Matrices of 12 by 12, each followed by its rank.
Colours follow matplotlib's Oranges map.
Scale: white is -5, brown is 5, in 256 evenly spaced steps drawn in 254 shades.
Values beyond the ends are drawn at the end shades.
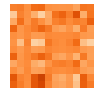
two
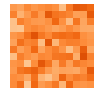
full rank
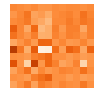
two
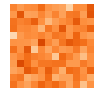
full rank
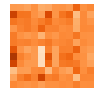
two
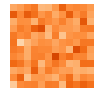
full rank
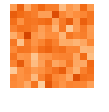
full rank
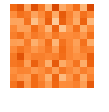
two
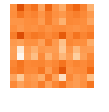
two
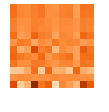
two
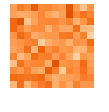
full rank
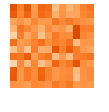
two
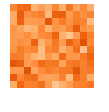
full rank
